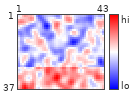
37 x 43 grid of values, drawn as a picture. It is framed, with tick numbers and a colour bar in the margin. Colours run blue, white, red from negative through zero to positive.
Lone odd cells: none. Grain: blotchy. Stripes: none. Ninth with the highest average: bottom middle. Seam: horizontal, 70% of the way down, the bottom part higher. Average level on the scale: 50%.
